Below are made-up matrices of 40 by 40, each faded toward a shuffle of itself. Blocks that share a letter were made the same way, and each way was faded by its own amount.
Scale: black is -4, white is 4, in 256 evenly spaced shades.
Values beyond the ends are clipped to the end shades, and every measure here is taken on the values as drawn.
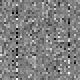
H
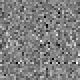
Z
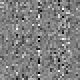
H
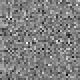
Z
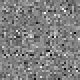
Z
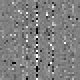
H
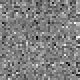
Z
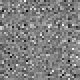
Z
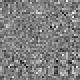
Z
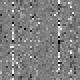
H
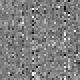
H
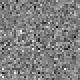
Z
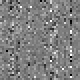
H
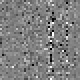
H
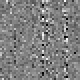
H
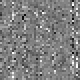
H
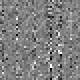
H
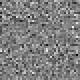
Z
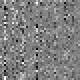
H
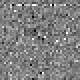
Z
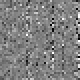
H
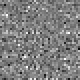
Z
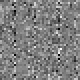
H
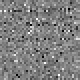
Z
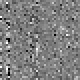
H
